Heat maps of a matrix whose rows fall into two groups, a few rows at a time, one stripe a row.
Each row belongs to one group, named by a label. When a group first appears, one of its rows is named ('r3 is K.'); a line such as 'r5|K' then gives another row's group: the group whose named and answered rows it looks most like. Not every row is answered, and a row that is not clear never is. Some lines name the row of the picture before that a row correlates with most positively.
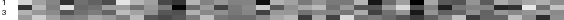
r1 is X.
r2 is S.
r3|X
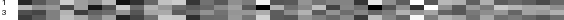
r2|X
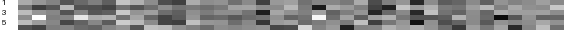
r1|X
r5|X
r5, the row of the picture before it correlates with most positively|2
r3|X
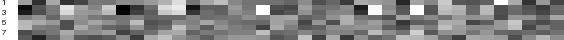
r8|S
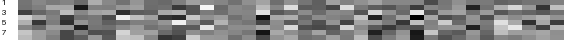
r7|X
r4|X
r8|X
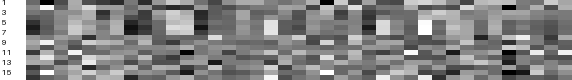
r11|S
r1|S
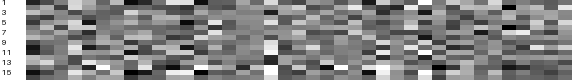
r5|S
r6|S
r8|X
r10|S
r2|S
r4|S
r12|X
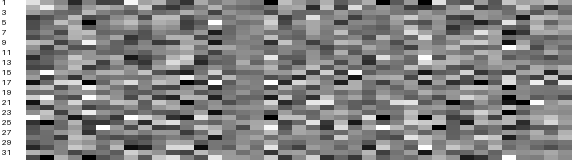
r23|S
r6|S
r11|S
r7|S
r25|S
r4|S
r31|X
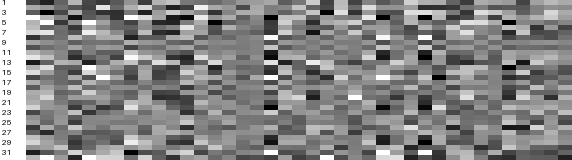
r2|X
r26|S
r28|X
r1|S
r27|S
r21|X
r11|X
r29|X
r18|S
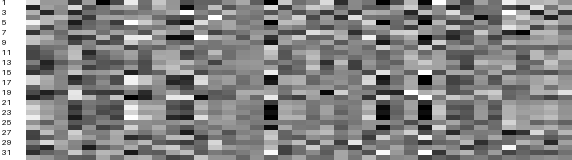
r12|S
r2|S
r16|X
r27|S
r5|X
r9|X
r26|X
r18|S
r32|X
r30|S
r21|X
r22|X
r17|X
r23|X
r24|X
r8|X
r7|S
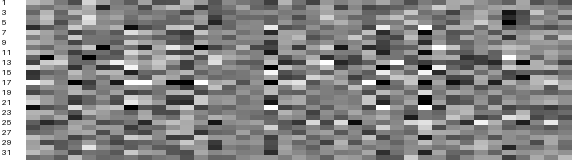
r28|X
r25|S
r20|X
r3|S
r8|S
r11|X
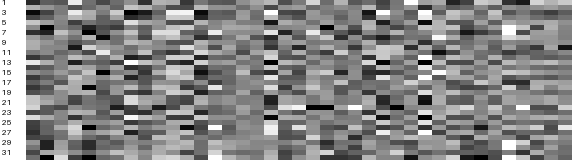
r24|X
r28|S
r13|X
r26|S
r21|X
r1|S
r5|X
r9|X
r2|X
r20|X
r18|S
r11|X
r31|S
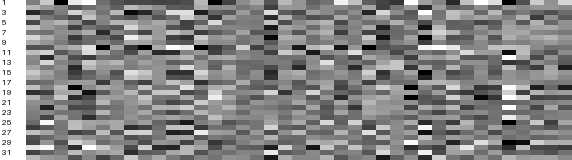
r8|X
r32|X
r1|S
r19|S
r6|X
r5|S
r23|X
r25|S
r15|X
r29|S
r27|X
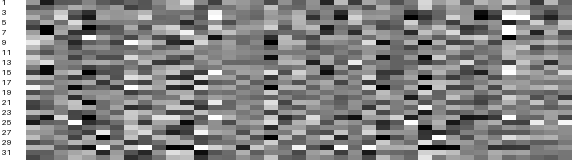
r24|S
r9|X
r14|S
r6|S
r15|S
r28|X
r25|S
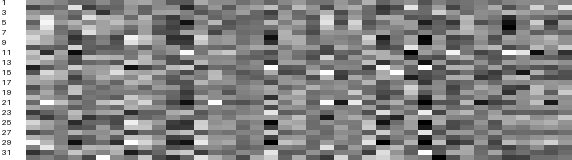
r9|X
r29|X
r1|X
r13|X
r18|S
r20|X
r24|S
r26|X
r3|X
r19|S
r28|X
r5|S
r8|X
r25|X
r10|S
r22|X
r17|X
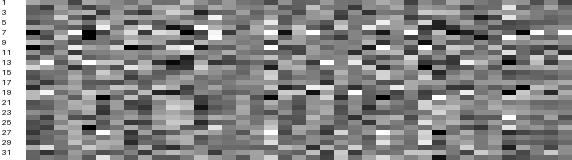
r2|S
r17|S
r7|S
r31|S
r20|X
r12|S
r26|S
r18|S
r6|X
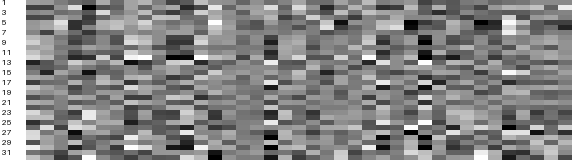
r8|X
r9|X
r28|X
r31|S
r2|S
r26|S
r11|X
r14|S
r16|X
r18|X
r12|X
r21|X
